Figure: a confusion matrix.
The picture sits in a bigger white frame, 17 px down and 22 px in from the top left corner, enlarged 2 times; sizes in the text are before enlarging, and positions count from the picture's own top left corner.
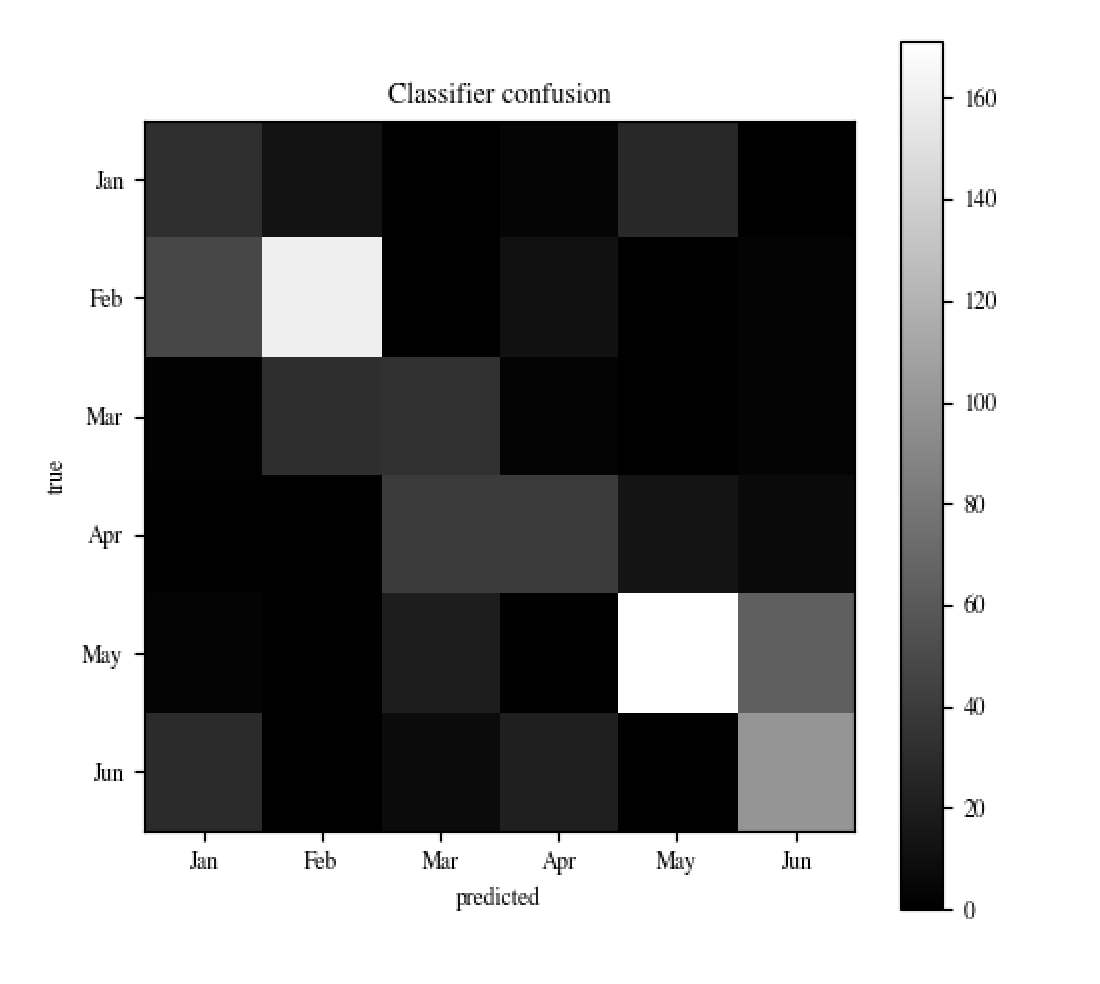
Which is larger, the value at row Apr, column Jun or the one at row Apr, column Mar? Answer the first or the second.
the second
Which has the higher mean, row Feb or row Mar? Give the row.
Feb
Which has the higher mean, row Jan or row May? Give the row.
May
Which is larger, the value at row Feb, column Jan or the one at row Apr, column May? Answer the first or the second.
the first
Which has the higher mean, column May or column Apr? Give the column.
May
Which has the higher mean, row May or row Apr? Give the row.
May
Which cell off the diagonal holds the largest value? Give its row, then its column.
May, Jun
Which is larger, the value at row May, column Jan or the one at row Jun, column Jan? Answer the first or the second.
the second
